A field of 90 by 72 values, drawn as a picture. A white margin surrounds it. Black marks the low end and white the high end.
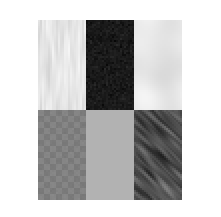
It is made of 2 by 3 panels. Panel 1,1: very high, streaked downward, faint in contrast. Panel 1,2: very low, fine-grained, faint in contrast. Panel 1,3: very high, smooth, faint in contrast. Panel 2,1: middling, checkered, faint in contrast. Panel 2,2: high, flat. Panel 2,3: low, slanting down to the right.
